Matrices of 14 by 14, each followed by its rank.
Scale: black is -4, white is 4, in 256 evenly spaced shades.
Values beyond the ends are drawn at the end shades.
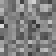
three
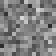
full rank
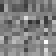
three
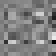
two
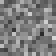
full rank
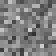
full rank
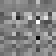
two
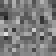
three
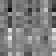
two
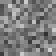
full rank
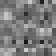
three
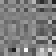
two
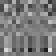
two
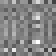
two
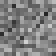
full rank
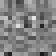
three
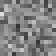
full rank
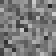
full rank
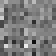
three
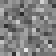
full rank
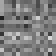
three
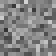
full rank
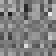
two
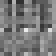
three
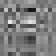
two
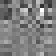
two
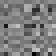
two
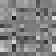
three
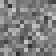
full rank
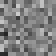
three
